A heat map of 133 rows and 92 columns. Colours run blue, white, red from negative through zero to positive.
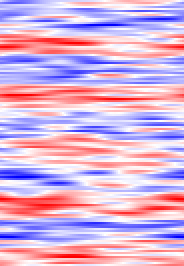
Slope: none. Stripes: horizontal, repeating 5 times. Histogram: bell-shaped. Average level on the scale: 50%.
